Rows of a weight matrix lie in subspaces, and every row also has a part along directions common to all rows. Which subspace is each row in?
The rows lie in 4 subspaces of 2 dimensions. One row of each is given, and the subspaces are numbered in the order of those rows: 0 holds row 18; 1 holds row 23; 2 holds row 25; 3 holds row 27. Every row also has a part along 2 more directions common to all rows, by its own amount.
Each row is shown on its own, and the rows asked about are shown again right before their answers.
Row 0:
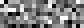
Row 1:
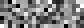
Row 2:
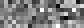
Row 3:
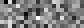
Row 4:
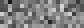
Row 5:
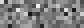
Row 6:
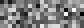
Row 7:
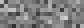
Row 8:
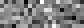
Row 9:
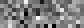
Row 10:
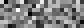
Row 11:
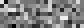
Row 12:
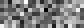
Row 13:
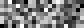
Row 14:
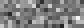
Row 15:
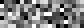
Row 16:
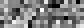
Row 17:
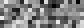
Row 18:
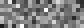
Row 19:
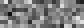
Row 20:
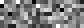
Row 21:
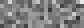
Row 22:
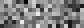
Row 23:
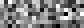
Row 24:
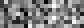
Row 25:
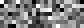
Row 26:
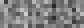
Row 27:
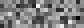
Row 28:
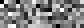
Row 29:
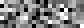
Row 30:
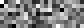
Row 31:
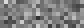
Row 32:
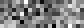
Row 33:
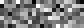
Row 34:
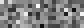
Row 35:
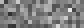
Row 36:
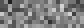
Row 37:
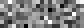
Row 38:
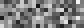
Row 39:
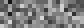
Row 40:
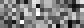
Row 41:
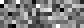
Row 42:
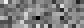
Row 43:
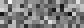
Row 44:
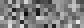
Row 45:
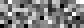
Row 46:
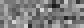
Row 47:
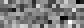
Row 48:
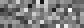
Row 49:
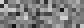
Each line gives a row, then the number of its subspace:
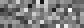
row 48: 2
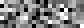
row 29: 2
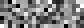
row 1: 0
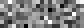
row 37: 3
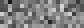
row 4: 3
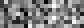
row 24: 1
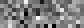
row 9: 0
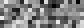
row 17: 1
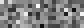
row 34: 1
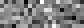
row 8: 0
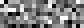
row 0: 2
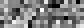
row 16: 1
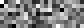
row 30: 2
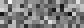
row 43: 3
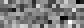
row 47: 2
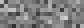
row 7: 2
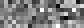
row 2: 1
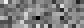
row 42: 0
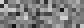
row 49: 2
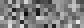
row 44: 0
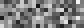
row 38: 3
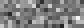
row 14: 3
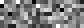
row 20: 2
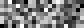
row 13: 0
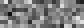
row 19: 3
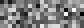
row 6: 1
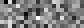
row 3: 0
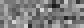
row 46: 1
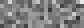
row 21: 3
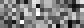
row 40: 0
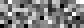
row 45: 3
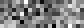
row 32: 0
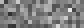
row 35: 2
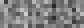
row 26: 1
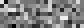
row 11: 2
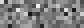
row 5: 1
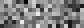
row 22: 0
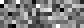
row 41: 2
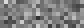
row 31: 0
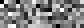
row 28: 2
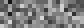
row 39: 3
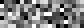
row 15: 2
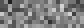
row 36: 3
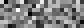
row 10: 1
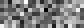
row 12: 0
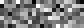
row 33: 2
